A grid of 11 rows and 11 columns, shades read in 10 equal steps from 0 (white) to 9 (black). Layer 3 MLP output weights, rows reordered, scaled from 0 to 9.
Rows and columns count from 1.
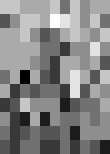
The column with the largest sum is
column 5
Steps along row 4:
same same same up same up down same down up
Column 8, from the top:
2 2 2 4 3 1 1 6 5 8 7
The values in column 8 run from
1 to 8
